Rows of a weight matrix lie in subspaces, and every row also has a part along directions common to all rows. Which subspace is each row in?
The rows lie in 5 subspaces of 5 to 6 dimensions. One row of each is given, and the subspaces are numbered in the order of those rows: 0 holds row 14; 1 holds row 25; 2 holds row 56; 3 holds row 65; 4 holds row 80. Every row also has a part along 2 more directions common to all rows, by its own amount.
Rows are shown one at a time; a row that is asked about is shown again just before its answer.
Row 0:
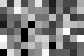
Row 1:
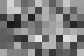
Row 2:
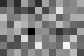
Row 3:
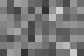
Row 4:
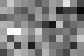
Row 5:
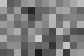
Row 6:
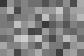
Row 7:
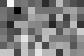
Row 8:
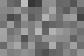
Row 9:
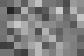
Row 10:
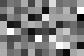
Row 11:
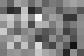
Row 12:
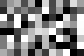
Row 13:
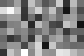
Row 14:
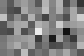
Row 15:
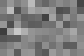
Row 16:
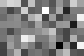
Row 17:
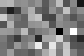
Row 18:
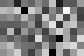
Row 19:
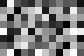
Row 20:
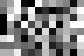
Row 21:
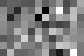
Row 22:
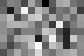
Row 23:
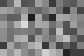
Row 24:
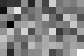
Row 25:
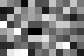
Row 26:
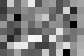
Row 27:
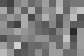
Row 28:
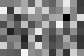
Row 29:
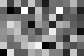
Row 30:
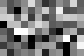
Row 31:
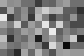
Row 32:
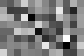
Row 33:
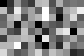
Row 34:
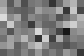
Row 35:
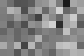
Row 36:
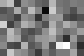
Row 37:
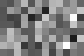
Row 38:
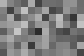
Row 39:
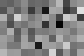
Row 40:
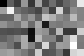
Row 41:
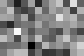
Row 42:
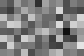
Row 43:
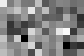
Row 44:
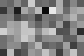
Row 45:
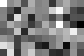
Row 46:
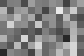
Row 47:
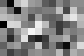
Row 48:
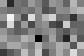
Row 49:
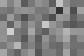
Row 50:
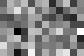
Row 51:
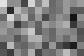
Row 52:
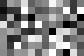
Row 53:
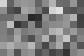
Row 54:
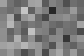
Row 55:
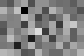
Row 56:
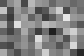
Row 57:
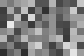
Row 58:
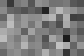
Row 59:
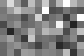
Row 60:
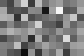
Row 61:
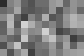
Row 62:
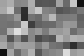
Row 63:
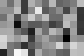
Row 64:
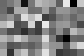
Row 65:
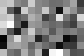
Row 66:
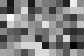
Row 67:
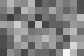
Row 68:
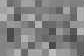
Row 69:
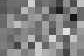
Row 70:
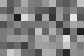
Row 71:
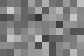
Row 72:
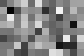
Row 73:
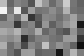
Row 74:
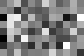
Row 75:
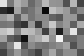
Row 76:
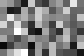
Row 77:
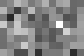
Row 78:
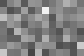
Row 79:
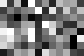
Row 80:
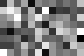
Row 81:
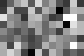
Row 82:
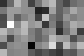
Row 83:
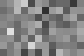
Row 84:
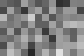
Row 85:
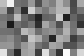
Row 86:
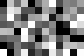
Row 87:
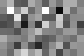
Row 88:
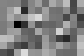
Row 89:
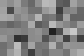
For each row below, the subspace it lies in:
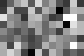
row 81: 4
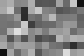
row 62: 2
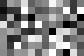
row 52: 0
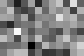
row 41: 1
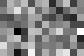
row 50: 1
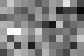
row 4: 2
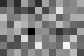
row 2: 3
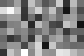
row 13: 2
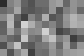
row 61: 3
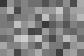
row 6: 4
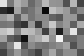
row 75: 4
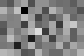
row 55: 0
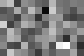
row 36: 1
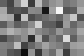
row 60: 1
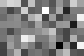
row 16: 0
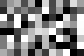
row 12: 0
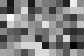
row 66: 2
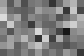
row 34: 0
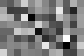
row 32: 1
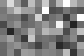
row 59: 0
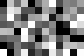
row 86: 3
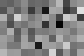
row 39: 0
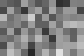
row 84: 0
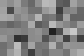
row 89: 4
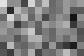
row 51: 4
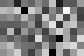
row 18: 0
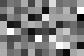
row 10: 0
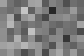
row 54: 3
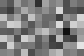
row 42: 0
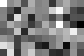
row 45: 3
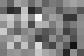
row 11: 2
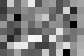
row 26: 0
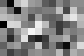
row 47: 1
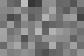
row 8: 3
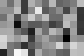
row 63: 2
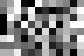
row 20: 3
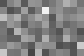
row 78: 1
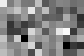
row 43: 3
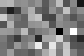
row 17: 4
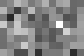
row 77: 2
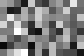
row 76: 1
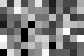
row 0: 3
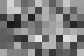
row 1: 0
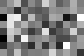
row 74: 3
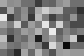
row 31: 3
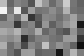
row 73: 0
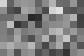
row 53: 3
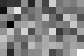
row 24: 3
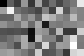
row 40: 4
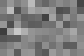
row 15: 2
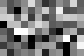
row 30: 1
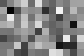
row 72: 1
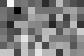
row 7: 4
